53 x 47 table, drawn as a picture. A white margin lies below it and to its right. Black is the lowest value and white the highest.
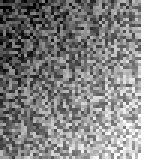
Values rise toward the bottom right. The grain is fine, like static. No row or column stands out. The ninth with the lowest average is the top left.
